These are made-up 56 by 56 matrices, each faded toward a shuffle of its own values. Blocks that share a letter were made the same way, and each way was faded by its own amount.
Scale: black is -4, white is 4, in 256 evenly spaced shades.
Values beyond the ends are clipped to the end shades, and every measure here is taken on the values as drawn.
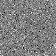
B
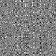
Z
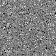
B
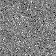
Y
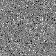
B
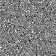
Y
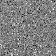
B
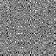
Z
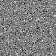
B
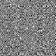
Z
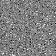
B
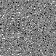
B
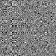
Z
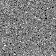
Y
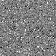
B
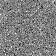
Y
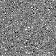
B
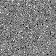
Y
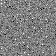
Y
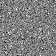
Y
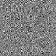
Z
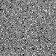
B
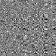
Z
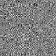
Z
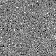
B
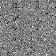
B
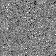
Y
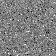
Y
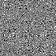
B
